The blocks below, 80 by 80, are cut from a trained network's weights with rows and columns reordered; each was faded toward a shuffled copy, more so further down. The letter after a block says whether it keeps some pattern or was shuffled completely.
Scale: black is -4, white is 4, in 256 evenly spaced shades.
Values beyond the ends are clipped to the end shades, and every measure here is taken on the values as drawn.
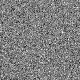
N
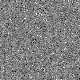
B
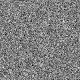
N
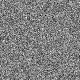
N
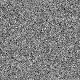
B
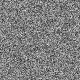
B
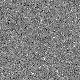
B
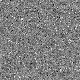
N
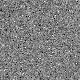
N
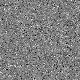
N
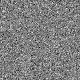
B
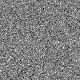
N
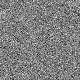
B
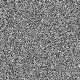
N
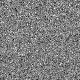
B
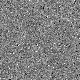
B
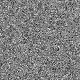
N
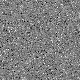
N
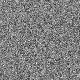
N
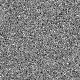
B
